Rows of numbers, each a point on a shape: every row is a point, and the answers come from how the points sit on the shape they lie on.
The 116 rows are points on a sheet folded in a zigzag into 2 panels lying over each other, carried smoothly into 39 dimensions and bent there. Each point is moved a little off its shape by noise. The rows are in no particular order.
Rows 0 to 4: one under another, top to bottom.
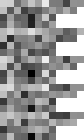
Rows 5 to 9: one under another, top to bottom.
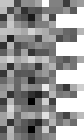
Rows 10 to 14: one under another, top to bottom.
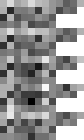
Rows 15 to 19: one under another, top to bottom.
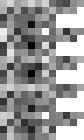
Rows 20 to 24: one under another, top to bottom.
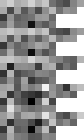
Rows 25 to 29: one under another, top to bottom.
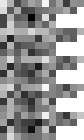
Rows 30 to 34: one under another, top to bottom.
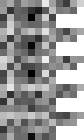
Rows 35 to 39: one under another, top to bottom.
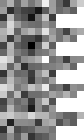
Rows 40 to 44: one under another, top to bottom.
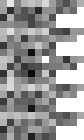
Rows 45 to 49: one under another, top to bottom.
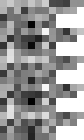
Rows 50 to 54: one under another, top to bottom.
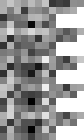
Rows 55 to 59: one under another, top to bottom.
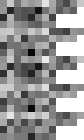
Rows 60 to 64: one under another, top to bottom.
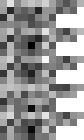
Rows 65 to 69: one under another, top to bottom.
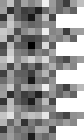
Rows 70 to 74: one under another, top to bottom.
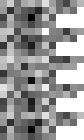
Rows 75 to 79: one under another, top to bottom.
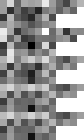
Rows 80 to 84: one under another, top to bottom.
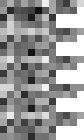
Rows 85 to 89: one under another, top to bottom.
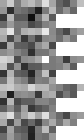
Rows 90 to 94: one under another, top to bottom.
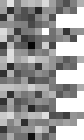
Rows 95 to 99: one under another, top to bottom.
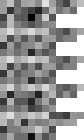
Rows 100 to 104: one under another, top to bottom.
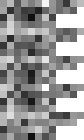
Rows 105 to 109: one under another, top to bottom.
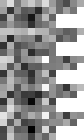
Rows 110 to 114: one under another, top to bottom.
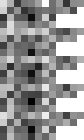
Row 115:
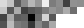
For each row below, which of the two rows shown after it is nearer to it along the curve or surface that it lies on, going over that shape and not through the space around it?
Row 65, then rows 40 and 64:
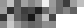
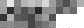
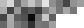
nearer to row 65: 40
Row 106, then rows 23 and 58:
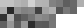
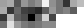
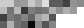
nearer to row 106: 58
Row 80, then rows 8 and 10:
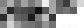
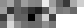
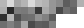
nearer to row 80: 8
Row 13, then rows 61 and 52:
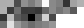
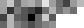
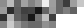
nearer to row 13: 52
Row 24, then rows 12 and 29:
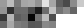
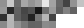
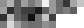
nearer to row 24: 29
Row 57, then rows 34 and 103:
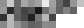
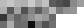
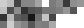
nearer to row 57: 103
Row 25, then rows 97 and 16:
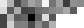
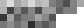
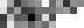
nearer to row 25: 16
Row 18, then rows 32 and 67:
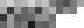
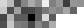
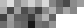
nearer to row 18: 67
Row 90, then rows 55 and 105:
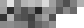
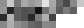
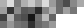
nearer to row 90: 55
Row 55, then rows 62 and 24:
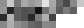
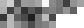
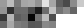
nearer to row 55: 62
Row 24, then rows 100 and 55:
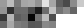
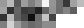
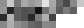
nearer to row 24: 100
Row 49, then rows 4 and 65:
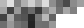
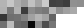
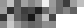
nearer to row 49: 4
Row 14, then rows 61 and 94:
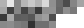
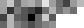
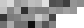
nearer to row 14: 94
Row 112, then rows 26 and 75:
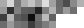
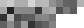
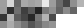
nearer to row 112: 26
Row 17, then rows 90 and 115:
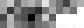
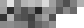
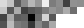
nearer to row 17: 115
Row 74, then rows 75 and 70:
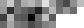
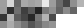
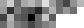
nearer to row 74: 70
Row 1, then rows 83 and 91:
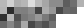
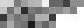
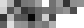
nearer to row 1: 83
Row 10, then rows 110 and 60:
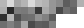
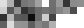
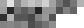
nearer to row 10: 60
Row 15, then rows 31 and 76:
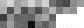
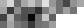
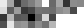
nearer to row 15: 31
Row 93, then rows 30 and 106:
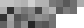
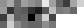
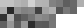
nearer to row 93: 106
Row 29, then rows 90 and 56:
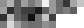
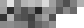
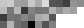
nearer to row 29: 90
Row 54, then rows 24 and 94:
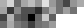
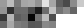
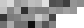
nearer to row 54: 24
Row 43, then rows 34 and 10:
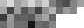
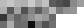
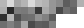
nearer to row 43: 34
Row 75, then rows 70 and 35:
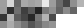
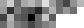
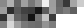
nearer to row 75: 35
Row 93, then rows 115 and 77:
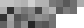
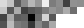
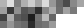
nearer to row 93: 77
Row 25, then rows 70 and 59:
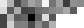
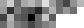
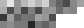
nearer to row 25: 70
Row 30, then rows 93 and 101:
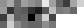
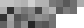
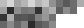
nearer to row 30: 101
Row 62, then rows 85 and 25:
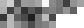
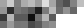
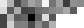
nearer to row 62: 25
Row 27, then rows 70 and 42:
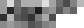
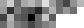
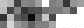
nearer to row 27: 42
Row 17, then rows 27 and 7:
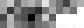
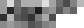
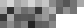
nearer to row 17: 7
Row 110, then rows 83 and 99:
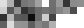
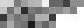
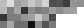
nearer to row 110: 83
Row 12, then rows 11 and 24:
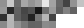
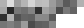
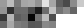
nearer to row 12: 11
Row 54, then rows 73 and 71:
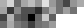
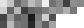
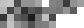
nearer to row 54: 73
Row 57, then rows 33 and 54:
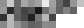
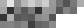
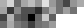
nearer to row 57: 33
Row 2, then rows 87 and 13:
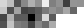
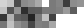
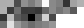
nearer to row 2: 13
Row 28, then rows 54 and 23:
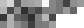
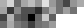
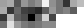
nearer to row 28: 23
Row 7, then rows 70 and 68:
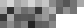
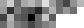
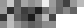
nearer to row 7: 70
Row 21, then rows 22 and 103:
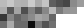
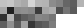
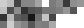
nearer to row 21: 22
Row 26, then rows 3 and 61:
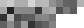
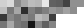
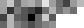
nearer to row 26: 61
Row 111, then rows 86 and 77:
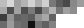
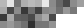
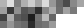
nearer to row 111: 77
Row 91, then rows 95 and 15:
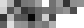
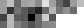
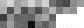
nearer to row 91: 95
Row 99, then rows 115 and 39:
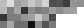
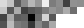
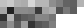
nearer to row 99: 115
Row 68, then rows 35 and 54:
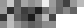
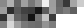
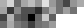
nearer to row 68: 35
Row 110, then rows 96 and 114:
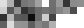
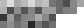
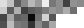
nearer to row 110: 114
